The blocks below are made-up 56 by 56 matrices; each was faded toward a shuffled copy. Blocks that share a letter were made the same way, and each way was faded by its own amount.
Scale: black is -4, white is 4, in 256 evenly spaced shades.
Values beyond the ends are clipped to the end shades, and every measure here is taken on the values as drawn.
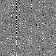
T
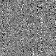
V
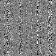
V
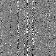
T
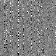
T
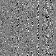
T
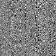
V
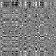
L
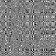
L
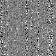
T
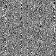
V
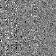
V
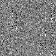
V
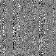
V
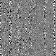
T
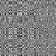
L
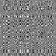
L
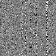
V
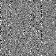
V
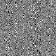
V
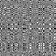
L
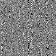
V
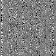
T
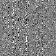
V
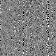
T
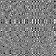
L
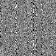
V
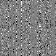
T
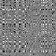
L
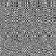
L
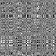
L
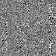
V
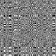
L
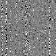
T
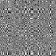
L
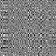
L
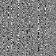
V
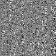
V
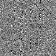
V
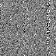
V
